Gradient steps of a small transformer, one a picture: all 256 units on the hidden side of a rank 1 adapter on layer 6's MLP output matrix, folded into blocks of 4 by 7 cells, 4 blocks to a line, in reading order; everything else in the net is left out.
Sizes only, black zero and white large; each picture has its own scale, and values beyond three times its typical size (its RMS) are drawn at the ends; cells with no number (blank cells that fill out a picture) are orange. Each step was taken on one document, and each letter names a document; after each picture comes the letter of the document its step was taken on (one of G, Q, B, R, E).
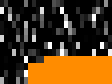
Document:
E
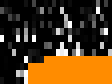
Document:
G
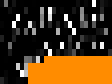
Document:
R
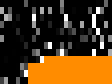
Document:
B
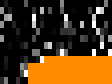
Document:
B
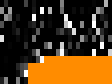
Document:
B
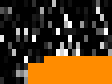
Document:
G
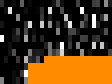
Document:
R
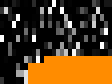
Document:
G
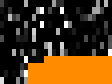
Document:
E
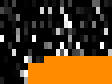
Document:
G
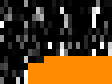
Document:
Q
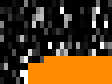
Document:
Q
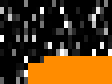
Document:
E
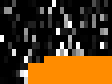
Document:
G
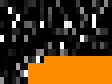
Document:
R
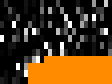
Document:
R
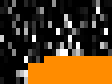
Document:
G
